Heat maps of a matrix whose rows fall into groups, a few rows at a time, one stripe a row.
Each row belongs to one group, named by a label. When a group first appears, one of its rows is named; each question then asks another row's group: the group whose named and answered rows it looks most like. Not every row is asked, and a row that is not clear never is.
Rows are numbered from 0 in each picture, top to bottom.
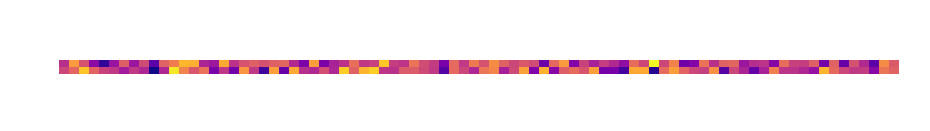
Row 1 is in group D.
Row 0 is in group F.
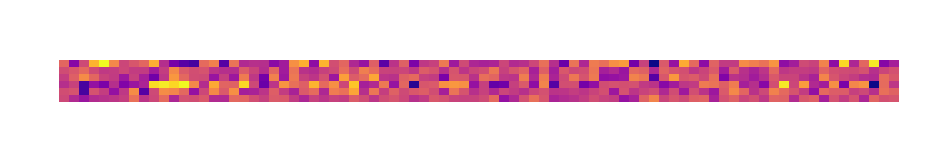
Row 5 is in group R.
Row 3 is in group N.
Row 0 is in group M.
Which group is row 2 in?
D
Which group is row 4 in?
N
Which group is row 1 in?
D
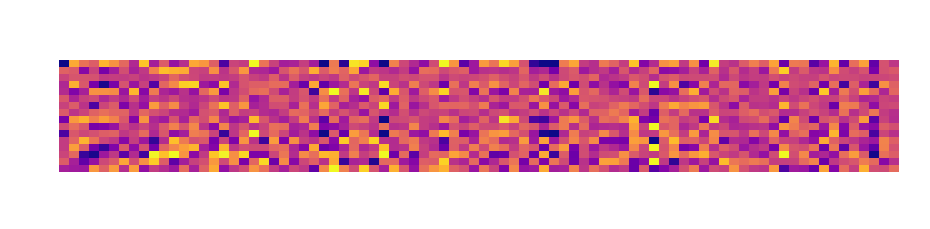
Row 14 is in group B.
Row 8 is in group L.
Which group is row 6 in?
N
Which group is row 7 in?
M
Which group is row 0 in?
L
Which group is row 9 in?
F
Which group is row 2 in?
D
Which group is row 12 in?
F
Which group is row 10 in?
L
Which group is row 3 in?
F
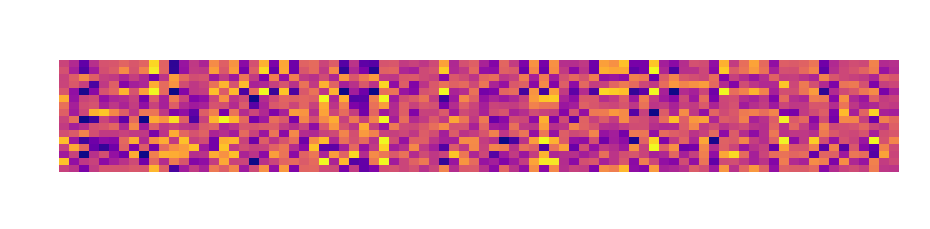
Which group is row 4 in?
B
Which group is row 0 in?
B
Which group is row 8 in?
N
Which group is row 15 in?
B
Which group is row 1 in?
B
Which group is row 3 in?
N
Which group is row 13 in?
N
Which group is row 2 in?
D
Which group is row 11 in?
R
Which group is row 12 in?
F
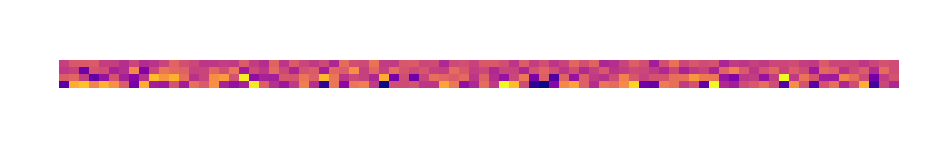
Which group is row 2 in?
N
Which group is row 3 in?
L
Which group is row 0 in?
D
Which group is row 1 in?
N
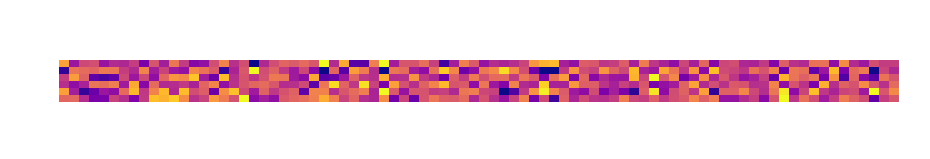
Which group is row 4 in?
R
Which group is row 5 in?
N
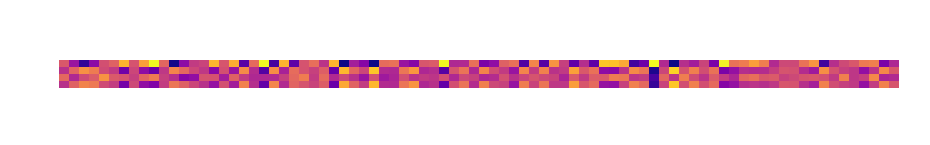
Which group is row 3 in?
D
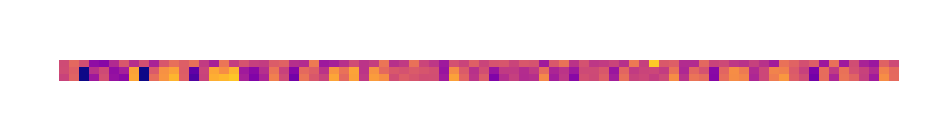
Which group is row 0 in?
F
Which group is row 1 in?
N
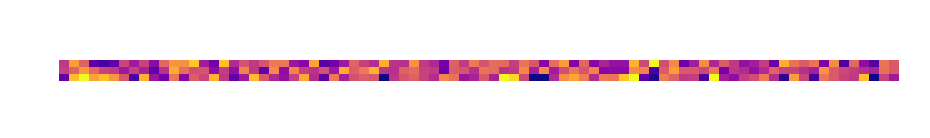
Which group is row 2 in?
L
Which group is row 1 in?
D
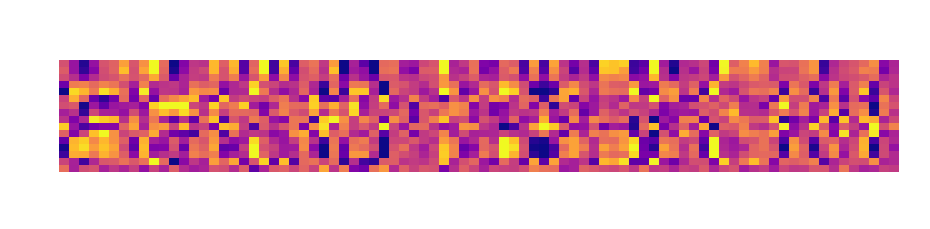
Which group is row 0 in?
B
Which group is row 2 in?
B
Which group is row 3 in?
L
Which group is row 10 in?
M
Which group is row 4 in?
L
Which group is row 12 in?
L
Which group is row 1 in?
B
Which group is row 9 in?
R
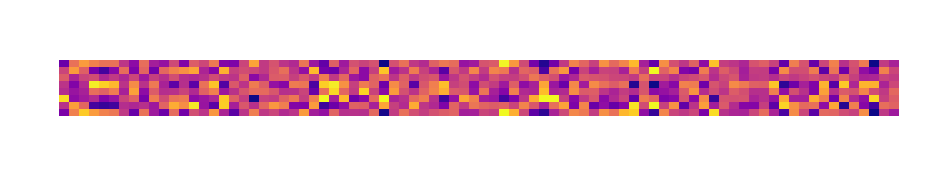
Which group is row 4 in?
M
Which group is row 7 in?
L
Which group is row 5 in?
R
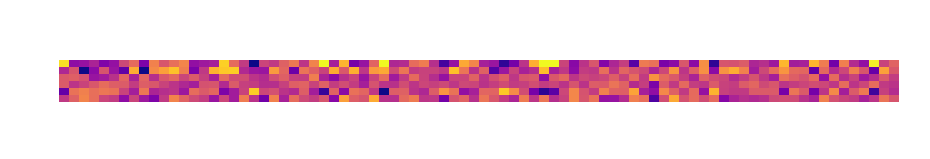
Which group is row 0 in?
R
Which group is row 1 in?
N
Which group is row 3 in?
M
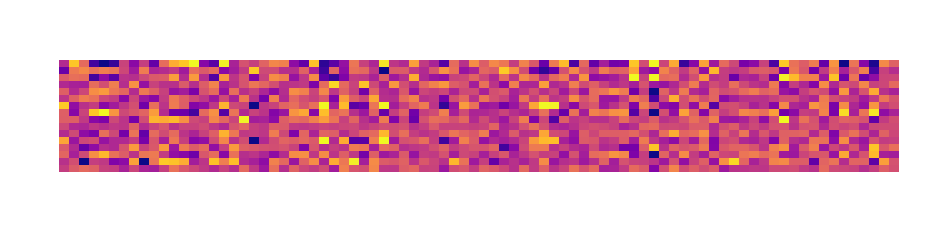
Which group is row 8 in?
N
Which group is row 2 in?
F
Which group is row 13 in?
M
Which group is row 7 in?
M
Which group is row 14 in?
N
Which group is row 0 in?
F
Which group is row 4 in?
M
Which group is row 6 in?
R
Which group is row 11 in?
R
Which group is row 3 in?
M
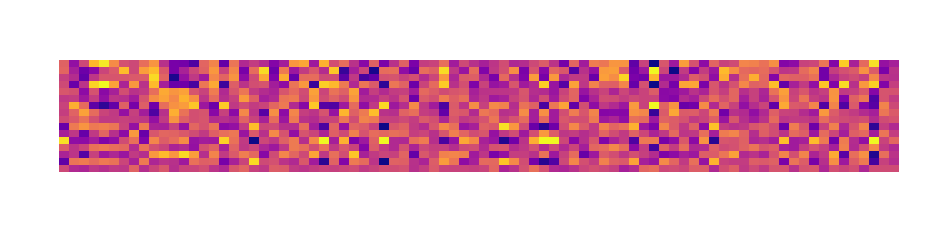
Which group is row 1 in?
B
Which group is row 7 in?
D
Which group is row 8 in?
D
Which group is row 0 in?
M
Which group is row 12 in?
M
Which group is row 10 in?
N
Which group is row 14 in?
L
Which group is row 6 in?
F
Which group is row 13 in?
N
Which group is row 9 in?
L
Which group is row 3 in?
M
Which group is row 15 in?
R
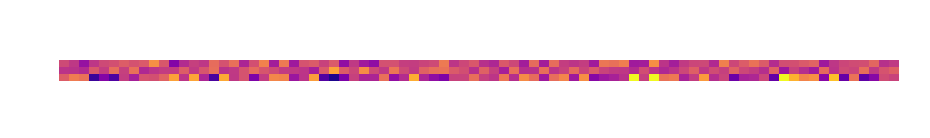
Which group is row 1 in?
M
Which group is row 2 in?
F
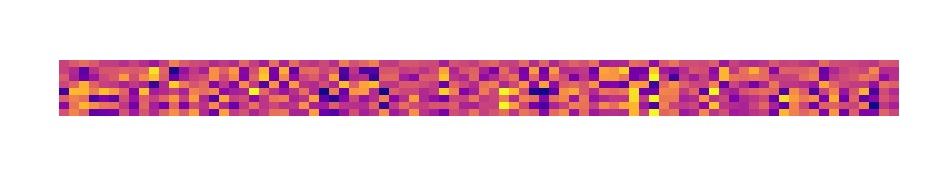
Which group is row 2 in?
B
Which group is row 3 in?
D
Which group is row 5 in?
F
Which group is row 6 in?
L
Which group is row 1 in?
B
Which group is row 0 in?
D
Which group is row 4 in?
L
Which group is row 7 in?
F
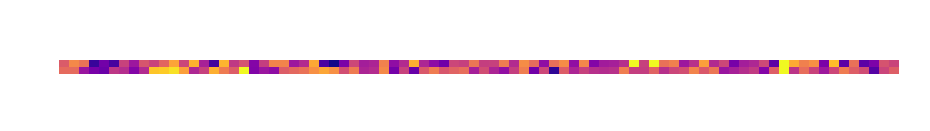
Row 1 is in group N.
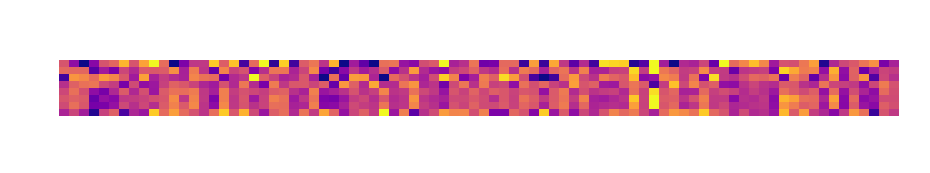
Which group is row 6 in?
F
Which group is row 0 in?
B
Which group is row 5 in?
F
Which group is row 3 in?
D
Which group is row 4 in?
F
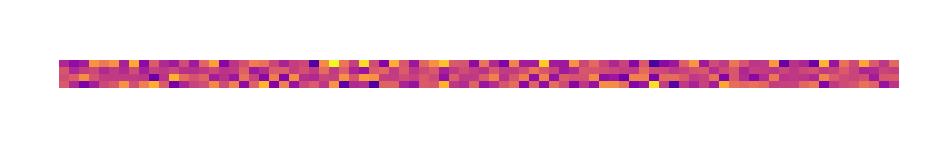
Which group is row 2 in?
D
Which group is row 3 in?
B
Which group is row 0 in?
M
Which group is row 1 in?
R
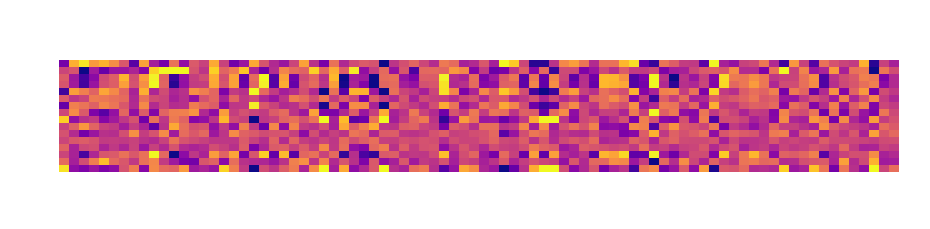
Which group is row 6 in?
L
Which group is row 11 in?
D
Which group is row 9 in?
D
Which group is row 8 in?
R
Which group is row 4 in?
L
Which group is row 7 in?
F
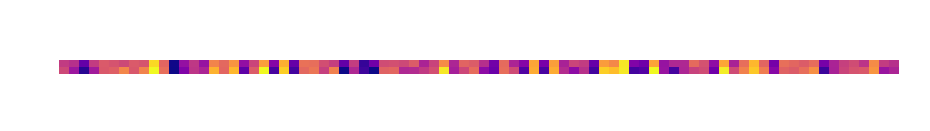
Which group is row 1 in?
B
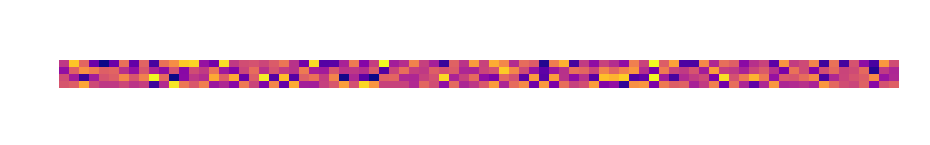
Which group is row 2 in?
B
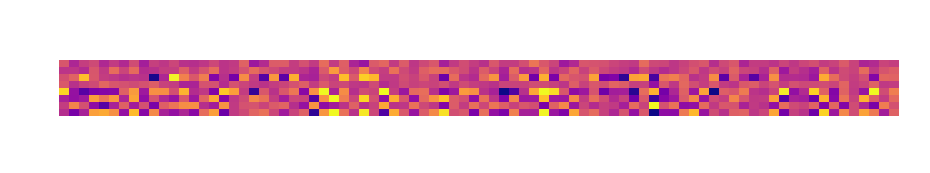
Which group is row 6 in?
F
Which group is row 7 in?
M
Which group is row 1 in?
M
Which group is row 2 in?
D
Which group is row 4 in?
R
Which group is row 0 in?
R
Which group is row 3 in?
M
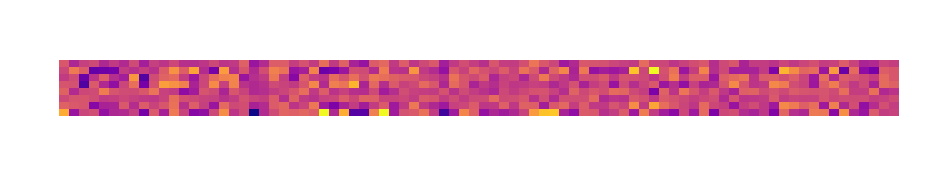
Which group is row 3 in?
N
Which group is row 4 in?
M
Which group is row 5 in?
D
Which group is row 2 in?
N
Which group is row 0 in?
R
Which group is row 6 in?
F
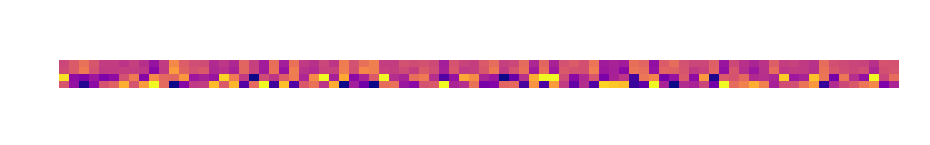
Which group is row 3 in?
B
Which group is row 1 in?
D
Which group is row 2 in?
R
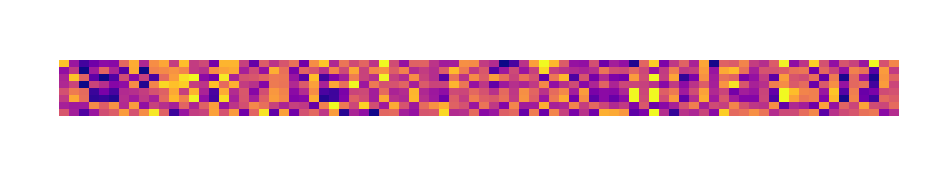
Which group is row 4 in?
F
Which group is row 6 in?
M
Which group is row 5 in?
F
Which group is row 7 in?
B
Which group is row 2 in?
F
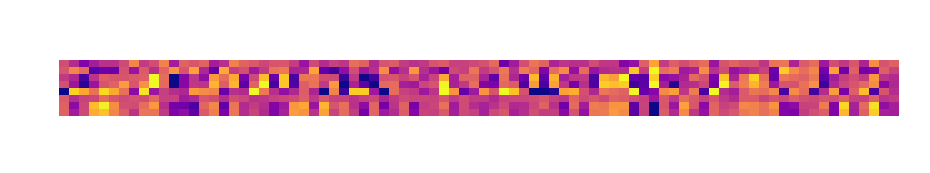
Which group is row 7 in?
M
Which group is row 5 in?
M
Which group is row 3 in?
B
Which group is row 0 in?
R
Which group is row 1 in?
F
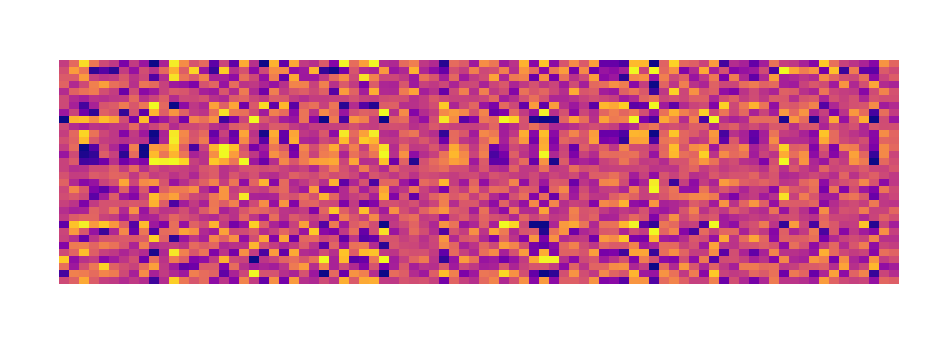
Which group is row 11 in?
D
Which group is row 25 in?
B
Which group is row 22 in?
D
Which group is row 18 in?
F
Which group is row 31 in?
D
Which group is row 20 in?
B
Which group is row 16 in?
M
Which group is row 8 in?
L
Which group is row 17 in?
B
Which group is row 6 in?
B
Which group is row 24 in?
F
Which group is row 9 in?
R
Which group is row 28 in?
R
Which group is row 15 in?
M
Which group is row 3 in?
M
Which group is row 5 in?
R
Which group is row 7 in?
N
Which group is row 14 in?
N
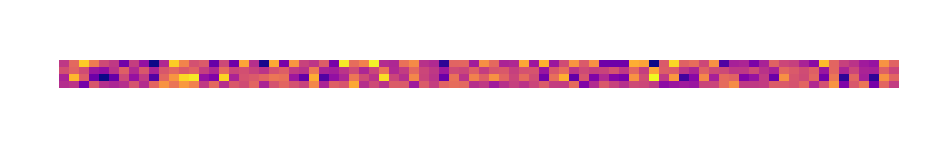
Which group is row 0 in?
D
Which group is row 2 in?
F
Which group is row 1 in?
F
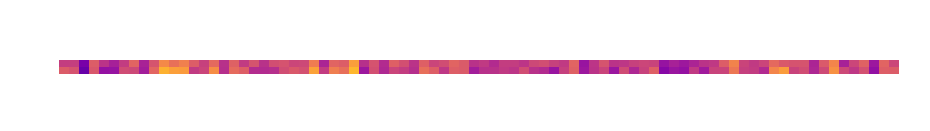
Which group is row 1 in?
N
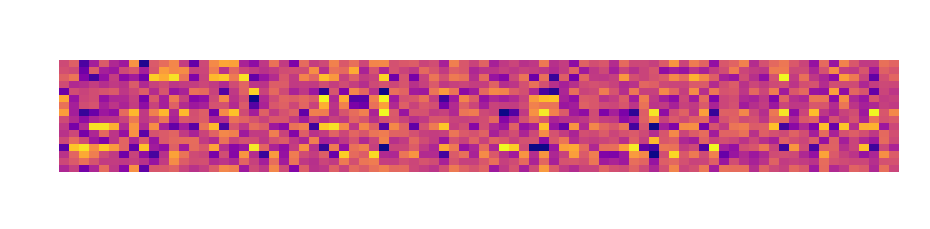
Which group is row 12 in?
L
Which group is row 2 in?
N
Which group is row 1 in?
N
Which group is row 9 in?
M
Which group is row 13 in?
D
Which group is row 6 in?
R
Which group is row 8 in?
R
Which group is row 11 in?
F
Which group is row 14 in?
D
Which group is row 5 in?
R
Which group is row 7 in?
R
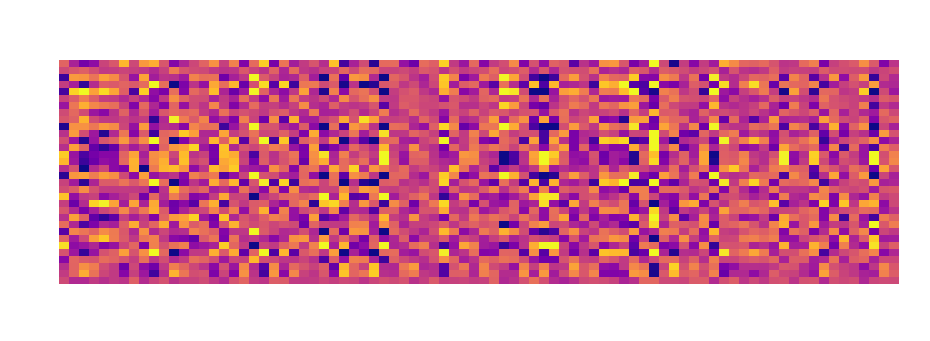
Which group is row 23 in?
R
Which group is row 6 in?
L
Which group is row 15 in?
N
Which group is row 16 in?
L
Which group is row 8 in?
D
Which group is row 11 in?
B
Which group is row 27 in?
B
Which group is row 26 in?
R
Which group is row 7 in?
F
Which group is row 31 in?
R
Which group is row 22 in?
F
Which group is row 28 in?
L
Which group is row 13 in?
R
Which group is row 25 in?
M
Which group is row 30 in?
D
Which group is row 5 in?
D
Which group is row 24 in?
L
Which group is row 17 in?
B
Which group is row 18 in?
D
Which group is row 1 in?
D
